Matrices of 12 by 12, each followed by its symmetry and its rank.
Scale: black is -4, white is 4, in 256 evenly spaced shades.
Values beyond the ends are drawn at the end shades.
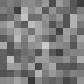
neither, full rank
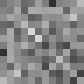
symmetric, full rank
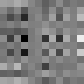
neither, rank two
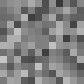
antisymmetric, full rank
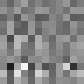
neither, rank two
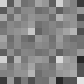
symmetric, rank two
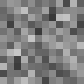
antisymmetric, full rank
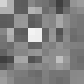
symmetric, rank two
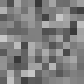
antisymmetric, full rank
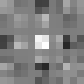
symmetric, rank two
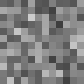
neither, full rank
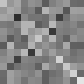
symmetric, full rank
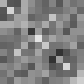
symmetric, full rank
